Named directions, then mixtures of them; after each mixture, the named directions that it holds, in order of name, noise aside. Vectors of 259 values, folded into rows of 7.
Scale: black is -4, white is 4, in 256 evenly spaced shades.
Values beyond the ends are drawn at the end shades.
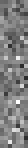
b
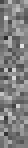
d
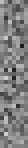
d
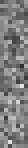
b, d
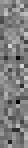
b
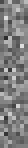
d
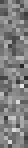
b, d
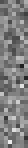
b, d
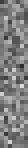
b, d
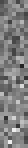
b, d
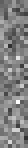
b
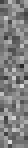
b, d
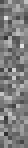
d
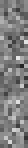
b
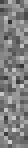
b, d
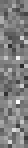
b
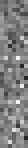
b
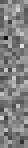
d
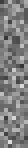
b, d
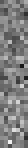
b, d
